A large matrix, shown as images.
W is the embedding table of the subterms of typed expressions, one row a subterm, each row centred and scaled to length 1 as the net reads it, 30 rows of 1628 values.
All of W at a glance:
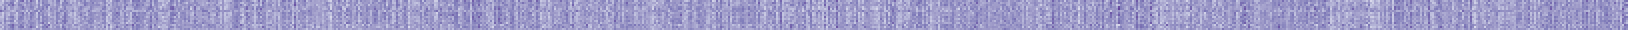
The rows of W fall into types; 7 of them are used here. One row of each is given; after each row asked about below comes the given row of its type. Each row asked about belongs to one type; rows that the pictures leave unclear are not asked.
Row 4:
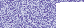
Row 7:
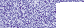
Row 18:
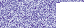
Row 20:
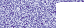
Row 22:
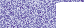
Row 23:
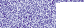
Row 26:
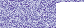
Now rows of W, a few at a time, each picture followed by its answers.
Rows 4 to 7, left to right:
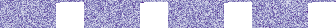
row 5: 18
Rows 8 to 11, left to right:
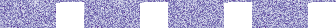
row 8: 7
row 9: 22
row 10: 23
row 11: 20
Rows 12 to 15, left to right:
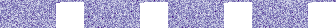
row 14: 22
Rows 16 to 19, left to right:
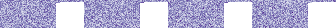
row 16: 4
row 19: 22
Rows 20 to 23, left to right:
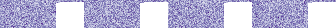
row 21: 4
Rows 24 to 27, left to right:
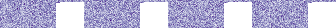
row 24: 4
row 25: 26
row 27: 23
